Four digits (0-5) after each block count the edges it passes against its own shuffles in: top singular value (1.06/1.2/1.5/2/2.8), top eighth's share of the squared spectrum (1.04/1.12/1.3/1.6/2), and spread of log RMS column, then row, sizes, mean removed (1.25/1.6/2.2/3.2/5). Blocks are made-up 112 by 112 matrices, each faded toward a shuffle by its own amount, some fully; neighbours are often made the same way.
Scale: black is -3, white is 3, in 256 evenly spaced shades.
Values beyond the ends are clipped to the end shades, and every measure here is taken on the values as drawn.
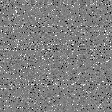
4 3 1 2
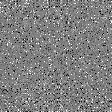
4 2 0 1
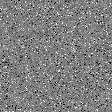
2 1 0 0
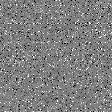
4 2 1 1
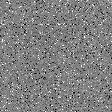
3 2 0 1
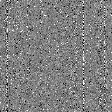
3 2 3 0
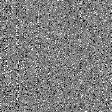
1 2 3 0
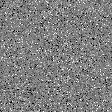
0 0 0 0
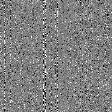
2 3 4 0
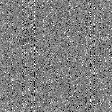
2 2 3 0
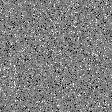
0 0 0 0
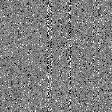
2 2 3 0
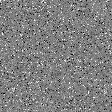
1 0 0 0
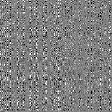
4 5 4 3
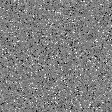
0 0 0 0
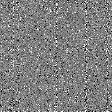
2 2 3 2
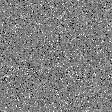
0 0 0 0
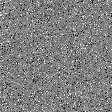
0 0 1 0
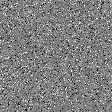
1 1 0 0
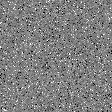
0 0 0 0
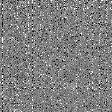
2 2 3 2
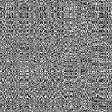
5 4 3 3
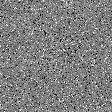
2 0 0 0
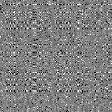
5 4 3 3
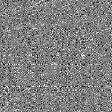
4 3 2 2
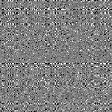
5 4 3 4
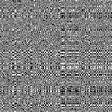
5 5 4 4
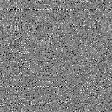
4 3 1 2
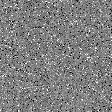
3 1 0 0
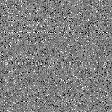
4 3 1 2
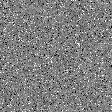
1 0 0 0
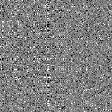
4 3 2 2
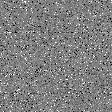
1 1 0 1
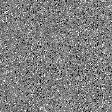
1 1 2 0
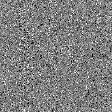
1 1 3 0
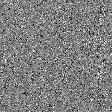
0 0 1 0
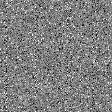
1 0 2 0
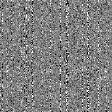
2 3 4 0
